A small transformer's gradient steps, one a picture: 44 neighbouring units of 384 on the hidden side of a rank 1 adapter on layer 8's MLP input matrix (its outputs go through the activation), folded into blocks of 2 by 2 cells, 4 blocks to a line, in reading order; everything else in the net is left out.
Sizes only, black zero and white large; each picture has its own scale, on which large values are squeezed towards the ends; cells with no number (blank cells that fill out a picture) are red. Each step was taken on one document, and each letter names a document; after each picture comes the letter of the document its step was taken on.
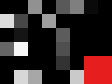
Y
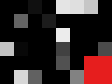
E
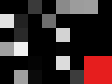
Y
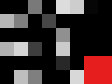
Y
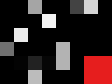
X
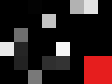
X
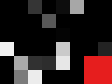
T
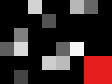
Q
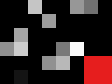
Q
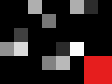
Q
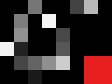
X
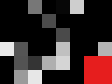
T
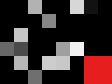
Q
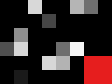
Q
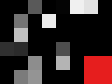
X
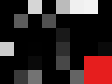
E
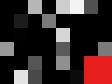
E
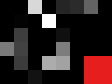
X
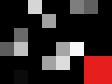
Q
